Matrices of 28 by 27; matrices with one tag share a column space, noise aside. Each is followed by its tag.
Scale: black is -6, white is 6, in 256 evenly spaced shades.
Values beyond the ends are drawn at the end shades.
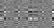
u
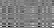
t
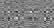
u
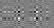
u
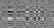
u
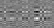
u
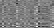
t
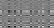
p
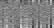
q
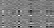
p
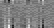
q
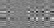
u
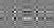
u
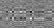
u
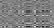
p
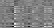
t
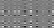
p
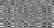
t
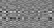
u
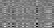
t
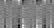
q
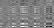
t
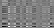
t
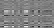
p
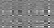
p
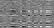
p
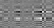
u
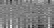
q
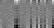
q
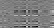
p
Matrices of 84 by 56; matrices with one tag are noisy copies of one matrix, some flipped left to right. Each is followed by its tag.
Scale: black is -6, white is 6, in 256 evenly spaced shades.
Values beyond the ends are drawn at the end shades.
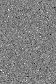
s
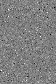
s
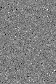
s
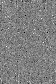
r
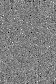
r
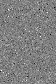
s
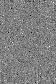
r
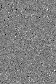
s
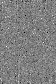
r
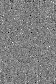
r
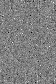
r
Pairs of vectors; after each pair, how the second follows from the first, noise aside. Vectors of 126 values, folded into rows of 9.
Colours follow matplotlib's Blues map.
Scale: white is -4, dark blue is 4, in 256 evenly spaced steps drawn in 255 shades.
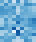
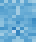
shrunk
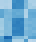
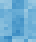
shrunk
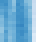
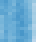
shrunk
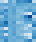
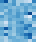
negated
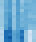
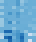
partly zeroed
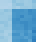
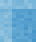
shrunk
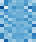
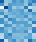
negated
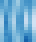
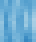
shrunk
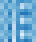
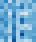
negated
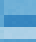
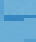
partly zeroed
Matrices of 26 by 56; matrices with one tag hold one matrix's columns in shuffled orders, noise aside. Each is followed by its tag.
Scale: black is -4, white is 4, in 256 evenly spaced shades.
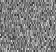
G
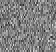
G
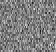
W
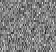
W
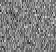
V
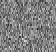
G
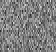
V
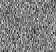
W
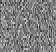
G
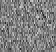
V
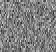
V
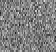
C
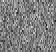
V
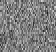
C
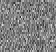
G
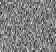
W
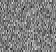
W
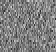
V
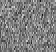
V
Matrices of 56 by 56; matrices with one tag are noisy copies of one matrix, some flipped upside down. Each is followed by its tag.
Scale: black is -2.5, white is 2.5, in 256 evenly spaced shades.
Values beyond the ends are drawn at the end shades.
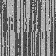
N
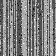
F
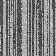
F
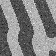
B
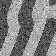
B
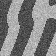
B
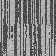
N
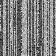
F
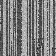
F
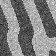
B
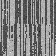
N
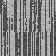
N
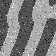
B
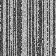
F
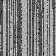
F
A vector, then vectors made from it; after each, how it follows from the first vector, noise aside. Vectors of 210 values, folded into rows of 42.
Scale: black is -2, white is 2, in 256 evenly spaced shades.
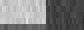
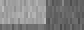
shrunk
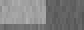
shrunk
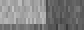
shrunk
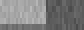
shrunk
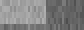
shrunk
